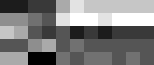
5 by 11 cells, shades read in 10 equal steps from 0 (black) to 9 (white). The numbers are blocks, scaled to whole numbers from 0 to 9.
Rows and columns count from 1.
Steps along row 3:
down down down up down up down up same same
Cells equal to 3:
14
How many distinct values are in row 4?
4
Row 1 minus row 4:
-2 -2 -3 -4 3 4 4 4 4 4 4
